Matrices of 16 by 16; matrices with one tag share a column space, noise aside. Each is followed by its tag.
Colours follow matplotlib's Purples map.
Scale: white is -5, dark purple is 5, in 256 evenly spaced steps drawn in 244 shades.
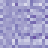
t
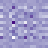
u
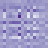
u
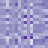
t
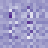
u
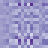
t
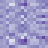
t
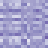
t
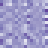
t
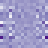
u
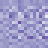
u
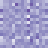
t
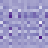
u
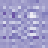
u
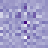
u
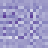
u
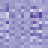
u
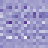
u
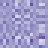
t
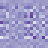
u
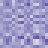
t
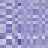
t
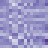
t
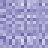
t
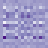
u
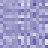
t
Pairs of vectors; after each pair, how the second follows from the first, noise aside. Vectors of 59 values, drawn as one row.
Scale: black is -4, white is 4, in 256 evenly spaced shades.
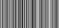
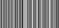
sign-scrambled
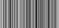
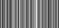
sign-scrambled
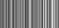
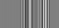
partly zeroed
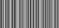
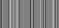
partly zeroed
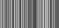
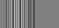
partly zeroed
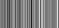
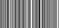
sign-scrambled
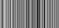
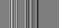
partly zeroed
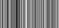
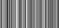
sign-scrambled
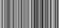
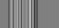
partly zeroed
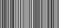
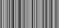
sign-scrambled
